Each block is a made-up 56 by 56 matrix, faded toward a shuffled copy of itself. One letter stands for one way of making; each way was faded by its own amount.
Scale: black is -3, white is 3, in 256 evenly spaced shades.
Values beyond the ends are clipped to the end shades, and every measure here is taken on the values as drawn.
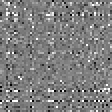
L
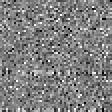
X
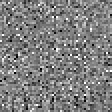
X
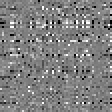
L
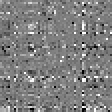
L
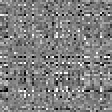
L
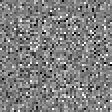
X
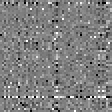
L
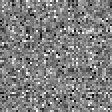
X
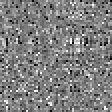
X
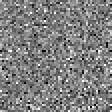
X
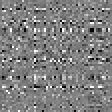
L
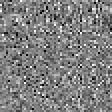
X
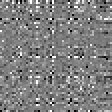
L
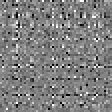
L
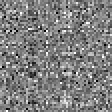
X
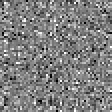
X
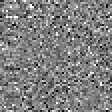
X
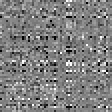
L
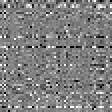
L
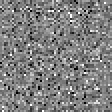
X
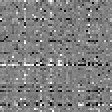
L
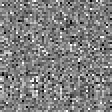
X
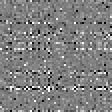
L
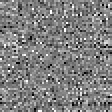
X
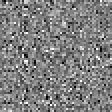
X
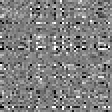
L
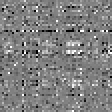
L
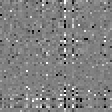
L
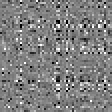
L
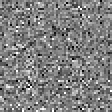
X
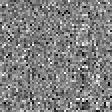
X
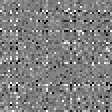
L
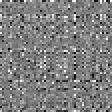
L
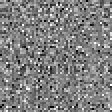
X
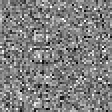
X
